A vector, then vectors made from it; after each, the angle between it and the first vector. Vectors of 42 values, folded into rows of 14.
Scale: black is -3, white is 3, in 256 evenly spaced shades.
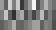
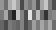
partly aligned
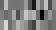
partly opposed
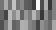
partly opposed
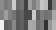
orthogonal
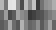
partly aligned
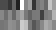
partly opposed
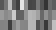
partly opposed
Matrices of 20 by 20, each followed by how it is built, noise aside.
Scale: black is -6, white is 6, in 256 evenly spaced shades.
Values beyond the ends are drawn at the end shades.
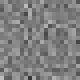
low rank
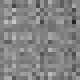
low rank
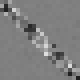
banded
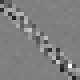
banded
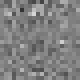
low rank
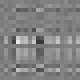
low rank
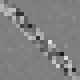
banded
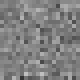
low rank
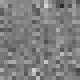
low rank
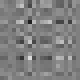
low rank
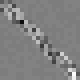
banded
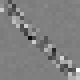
banded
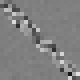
banded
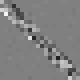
banded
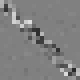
banded
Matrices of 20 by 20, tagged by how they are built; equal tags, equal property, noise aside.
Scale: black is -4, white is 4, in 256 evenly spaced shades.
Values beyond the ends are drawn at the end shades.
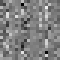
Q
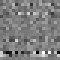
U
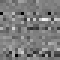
U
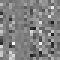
Q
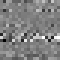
U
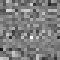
U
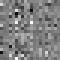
Q
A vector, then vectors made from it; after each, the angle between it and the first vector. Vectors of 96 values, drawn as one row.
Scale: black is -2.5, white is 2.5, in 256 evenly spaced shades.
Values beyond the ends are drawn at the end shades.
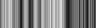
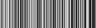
orthogonal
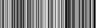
partly aligned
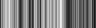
nearly parallel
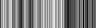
nearly parallel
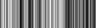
nearly parallel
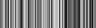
partly aligned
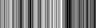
nearly parallel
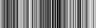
partly opposed
